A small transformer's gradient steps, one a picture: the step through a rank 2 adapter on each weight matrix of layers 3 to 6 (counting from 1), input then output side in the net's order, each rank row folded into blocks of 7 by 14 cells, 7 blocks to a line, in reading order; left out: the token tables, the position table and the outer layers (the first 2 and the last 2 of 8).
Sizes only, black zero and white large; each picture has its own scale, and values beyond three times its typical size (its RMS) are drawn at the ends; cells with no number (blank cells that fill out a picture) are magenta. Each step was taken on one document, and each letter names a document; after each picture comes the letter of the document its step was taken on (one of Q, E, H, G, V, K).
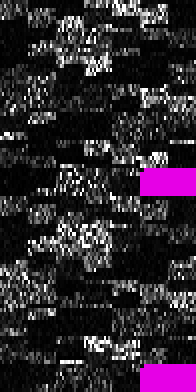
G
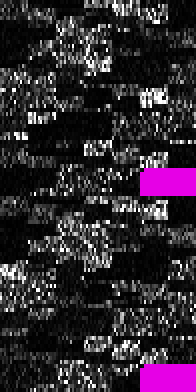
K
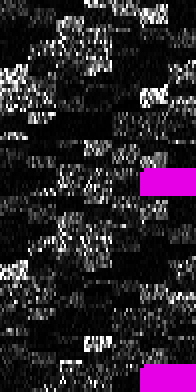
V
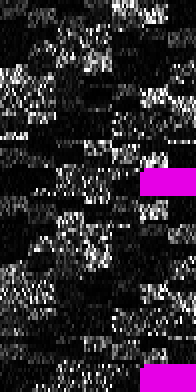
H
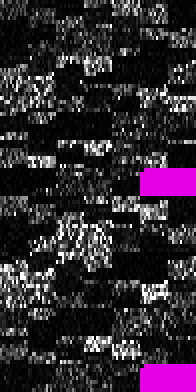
G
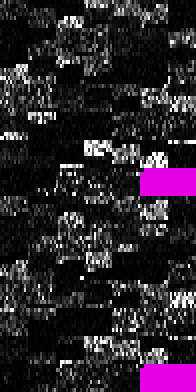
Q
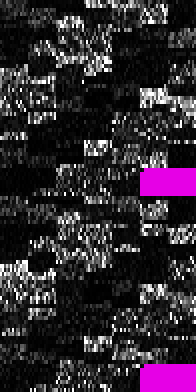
H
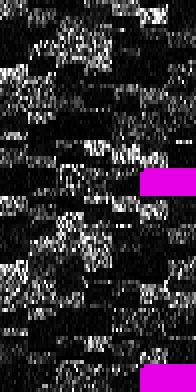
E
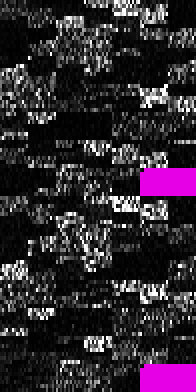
V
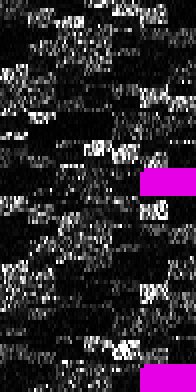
E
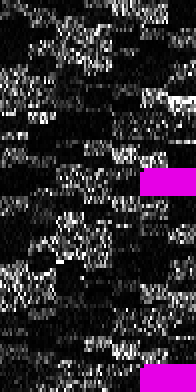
K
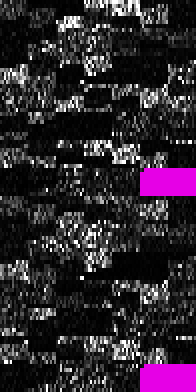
G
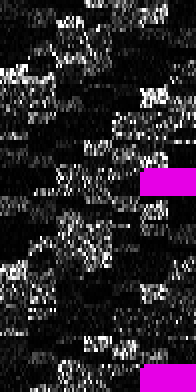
H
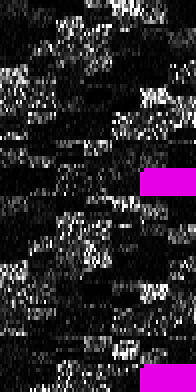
H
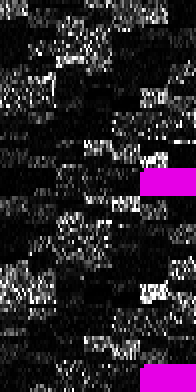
H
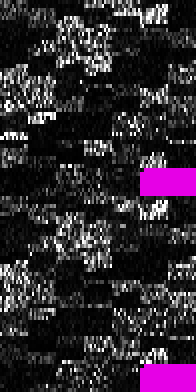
Q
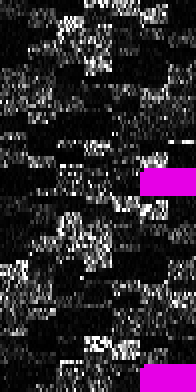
Q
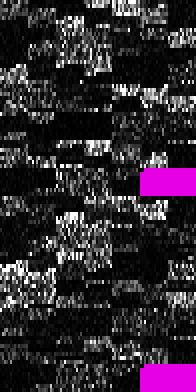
E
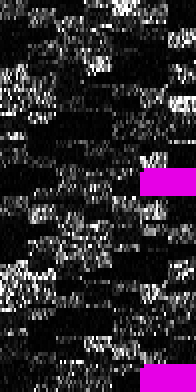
V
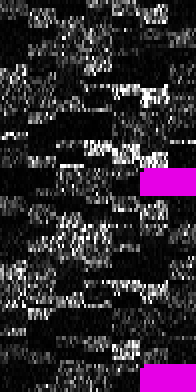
E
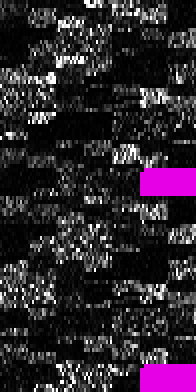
K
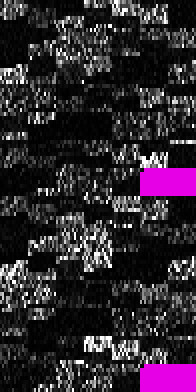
V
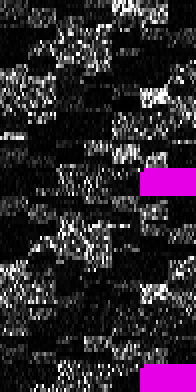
H
